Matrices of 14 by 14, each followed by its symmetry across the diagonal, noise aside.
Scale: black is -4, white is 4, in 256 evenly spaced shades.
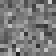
neither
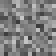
antisymmetric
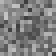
symmetric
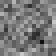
symmetric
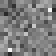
symmetric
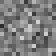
symmetric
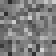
neither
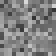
neither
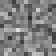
antisymmetric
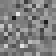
antisymmetric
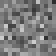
neither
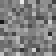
antisymmetric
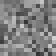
antisymmetric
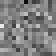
antisymmetric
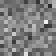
neither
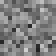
neither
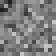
symmetric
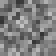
symmetric
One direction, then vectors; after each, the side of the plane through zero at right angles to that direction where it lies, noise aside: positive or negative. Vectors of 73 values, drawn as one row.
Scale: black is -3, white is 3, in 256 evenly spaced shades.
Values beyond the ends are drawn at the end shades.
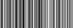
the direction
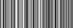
negative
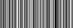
negative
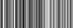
positive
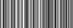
negative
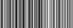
positive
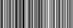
positive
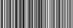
positive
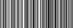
negative
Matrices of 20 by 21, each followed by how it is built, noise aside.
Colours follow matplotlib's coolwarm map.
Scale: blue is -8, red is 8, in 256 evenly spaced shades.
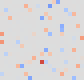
sparse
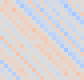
Toeplitz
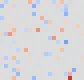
sparse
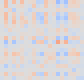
low rank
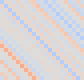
Toeplitz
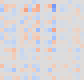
low rank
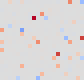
sparse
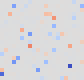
sparse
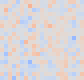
low rank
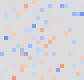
sparse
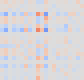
low rank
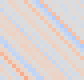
Toeplitz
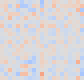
low rank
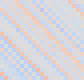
Toeplitz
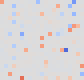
sparse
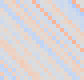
Toeplitz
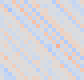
Toeplitz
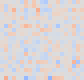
low rank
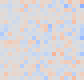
low rank
